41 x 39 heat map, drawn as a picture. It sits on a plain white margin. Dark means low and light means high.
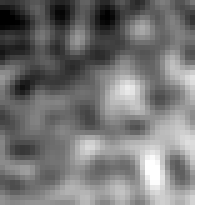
The ninth with the lowest average is the top left. There is an overall slope up to the bottom right. The halves do not mirror each other. The texture is blotchy. There are no regular stripes. The ninth with the highest average is the bottom right.
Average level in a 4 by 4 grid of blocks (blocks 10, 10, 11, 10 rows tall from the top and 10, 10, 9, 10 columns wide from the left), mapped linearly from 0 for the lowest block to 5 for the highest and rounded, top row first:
0 1 1 2 / 1 1 4 3 / 2 3 4 5 / 3 4 4 5
